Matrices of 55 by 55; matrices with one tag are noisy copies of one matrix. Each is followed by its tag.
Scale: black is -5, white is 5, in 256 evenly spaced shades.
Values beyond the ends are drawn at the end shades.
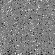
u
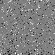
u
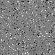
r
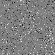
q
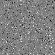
q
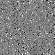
r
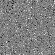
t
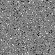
r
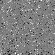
u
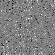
t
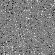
t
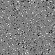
r
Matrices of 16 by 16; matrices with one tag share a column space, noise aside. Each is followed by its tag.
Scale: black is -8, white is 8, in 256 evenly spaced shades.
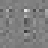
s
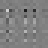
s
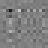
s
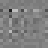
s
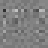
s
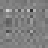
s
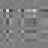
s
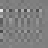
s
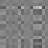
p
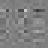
s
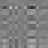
p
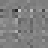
s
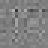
s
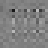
s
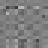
p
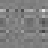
s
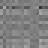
p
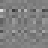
s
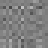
p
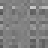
p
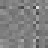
p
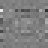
s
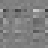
s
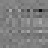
s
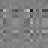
s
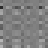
p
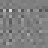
s
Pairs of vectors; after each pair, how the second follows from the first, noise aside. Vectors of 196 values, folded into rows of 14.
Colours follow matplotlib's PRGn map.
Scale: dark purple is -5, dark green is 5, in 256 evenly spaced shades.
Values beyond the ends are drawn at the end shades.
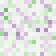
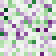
scaled up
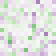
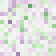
reversed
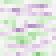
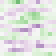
reversed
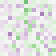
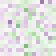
wrapped around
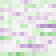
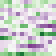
scaled up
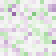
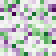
scaled up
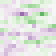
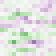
reversed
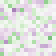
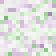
reversed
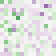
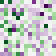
scaled up
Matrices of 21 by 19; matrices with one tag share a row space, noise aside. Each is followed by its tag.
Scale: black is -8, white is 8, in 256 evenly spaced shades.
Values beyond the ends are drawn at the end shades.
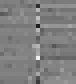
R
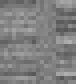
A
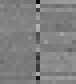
R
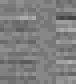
A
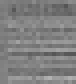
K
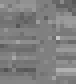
A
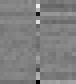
R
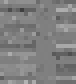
A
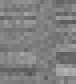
A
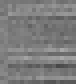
K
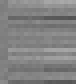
K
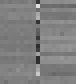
R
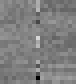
R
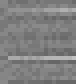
K
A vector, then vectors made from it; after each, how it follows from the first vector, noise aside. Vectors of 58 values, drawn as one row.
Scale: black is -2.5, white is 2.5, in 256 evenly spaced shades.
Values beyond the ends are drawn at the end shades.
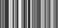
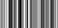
negated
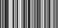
copied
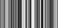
wrapped around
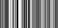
copied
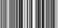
wrapped around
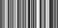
reversed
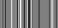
partly zeroed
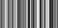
reversed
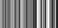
wrapped around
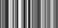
copied
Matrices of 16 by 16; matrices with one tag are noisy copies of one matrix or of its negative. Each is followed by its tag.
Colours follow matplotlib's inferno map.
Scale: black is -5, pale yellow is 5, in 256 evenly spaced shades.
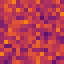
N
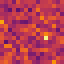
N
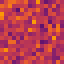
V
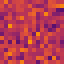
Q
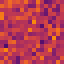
V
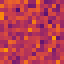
V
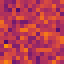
N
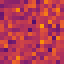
V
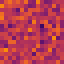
V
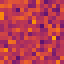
V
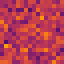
N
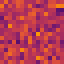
Q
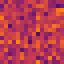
Q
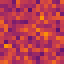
N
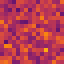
N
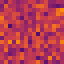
Q
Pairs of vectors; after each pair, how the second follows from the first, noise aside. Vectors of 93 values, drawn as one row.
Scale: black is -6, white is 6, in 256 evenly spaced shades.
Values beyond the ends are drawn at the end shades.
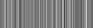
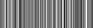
scaled up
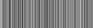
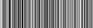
scaled up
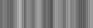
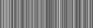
shuffled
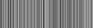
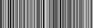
scaled up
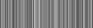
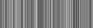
shuffled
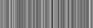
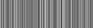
shuffled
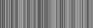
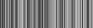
scaled up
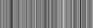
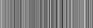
shuffled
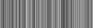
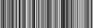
scaled up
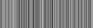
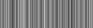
shuffled
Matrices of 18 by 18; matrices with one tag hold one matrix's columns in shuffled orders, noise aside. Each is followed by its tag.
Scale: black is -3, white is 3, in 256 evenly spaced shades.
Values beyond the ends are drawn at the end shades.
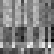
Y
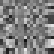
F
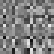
F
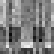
Y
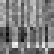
Y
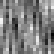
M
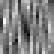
M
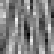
M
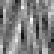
M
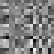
F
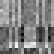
Y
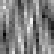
M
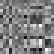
F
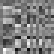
F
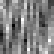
M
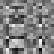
F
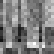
Y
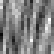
M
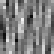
M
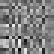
F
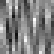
M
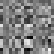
F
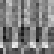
Y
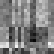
Y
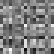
F
